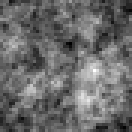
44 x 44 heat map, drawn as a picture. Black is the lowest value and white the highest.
Odd rows or columns: none. Grain: blotchy. Ninth with the highest average: middle right. Mirror symmetry: none. Ninth with the lowest average: top right.
